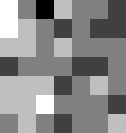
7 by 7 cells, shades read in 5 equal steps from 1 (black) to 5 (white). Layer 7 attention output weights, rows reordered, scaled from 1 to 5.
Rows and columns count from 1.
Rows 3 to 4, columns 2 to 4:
4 3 4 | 3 3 3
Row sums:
21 21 24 18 24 24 22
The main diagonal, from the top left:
5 4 3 3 3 3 4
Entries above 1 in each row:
6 7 7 7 7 7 7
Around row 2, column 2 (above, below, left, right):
3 4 5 3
